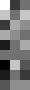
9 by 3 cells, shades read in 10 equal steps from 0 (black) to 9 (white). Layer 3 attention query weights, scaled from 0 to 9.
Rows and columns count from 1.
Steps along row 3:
up down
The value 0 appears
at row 7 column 1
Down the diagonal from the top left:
9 4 5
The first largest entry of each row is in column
1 1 2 1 3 1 2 2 2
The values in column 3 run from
2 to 7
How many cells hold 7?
3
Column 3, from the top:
4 7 5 4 6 4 3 2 5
